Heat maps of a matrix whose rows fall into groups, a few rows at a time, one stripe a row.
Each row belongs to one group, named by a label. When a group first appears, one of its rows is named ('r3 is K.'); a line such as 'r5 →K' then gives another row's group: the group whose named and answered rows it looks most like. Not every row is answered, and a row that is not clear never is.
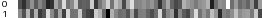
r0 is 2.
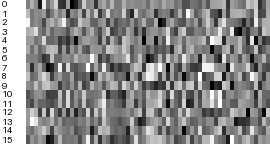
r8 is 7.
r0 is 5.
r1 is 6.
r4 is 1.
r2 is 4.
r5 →6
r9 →6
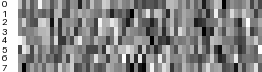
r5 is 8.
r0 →6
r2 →6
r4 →4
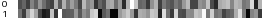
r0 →2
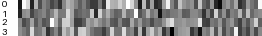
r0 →8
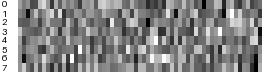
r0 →6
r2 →2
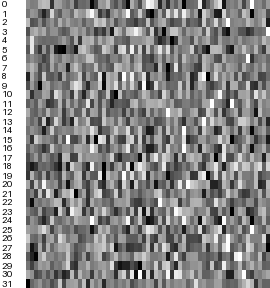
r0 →7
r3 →8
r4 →4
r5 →5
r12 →1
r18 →2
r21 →2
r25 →7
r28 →2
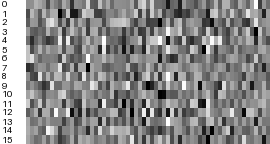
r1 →5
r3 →1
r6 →4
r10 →4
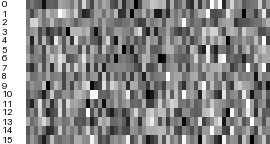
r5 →1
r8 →1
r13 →7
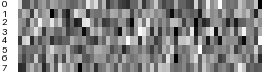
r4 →8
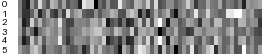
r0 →2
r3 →6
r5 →7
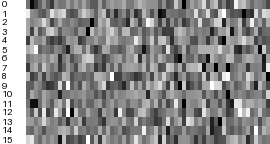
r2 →7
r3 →6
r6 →5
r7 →8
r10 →8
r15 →4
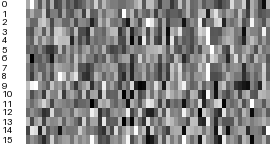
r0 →4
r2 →7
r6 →2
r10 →1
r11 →7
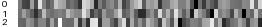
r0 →2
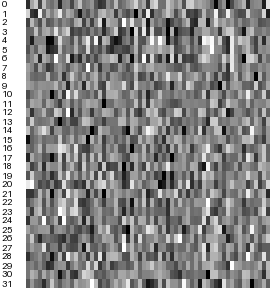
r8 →1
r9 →6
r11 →5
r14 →7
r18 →1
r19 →4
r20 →4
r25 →7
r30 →5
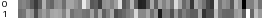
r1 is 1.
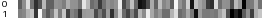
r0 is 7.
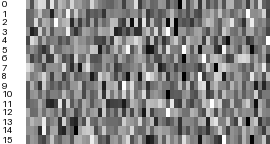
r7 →4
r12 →1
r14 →5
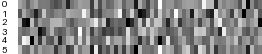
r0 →1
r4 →8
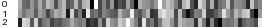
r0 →1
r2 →8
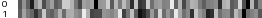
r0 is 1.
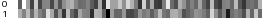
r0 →8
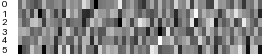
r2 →7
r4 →1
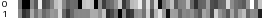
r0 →2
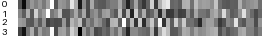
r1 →5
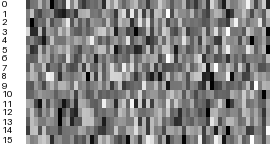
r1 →5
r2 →2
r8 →6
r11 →5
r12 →5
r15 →7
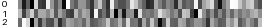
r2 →8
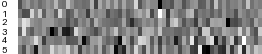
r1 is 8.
